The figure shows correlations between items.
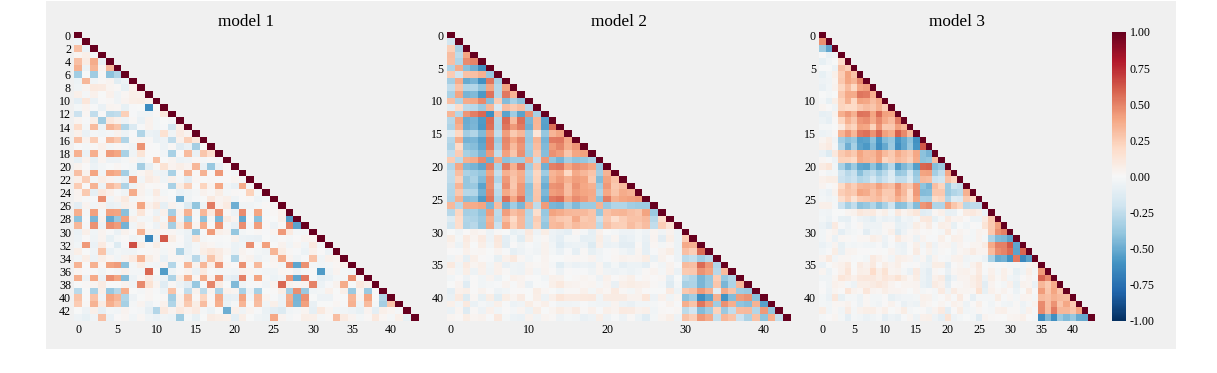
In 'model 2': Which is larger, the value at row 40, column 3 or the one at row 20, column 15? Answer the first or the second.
the second
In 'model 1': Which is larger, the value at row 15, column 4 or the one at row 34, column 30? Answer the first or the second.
the second
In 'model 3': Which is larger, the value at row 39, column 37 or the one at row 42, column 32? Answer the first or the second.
the first
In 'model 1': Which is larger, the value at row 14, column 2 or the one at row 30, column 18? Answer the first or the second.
the first
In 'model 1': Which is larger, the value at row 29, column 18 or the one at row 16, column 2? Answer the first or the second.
the first
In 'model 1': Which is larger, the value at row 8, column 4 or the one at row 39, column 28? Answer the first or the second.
the second
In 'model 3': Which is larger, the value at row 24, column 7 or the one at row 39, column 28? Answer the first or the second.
the first
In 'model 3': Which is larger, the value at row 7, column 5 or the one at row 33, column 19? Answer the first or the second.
the first
